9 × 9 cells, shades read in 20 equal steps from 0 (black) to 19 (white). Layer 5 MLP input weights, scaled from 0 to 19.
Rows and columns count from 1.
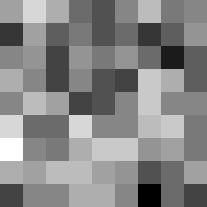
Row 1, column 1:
12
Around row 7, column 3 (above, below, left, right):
8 14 10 13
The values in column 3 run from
5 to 14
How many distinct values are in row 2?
7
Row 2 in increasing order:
4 4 6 7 7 8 9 11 12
